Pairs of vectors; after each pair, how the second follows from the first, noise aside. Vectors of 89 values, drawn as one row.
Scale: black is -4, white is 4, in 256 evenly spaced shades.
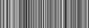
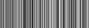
shuffled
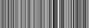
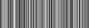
shuffled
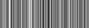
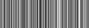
reversed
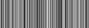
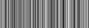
shuffled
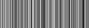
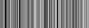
reversed
